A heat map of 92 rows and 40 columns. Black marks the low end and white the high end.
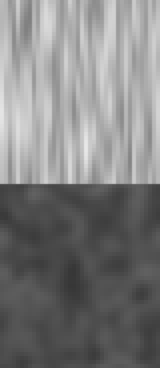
It is made of 2 by 1 panels. Panel 1,1: high, streaked downward. Panel 2,1: low, blotchy, faint in contrast.
